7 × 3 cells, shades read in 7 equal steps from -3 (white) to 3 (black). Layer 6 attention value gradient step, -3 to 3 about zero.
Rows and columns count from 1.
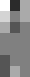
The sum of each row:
-2 -3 0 0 0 1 0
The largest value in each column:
1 2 0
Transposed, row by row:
-3 -2 -1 0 0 1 1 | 2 0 1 0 0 0 -1 | -1 -1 0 0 0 0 0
